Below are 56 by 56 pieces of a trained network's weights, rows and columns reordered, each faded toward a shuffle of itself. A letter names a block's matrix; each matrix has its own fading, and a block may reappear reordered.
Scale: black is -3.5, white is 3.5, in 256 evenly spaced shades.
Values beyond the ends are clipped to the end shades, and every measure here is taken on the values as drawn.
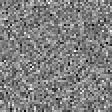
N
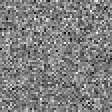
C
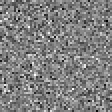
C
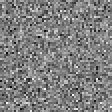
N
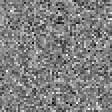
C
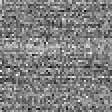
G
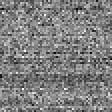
G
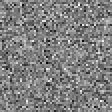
N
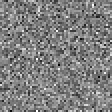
N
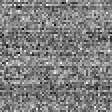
G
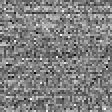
G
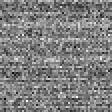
G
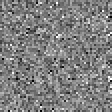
C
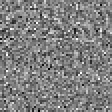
C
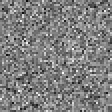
C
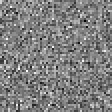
N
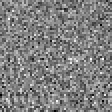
N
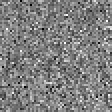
C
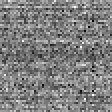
G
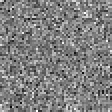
C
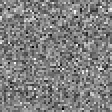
N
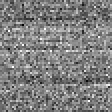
G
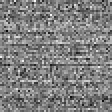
G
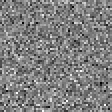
N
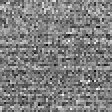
G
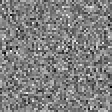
N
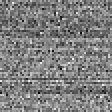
G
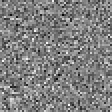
N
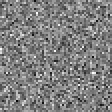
N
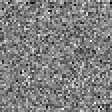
C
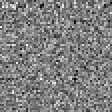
N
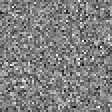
C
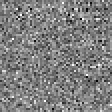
C
